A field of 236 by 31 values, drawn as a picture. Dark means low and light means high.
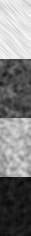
The table splits into 4 rows of 1 panel. Panel 1,1: very high, slanting down to the right, faint in contrast. Panel 2,1: low, blotchy. Panel 3,1: high, blotchy. Panel 4,1: very low, blotchy, faint in contrast.
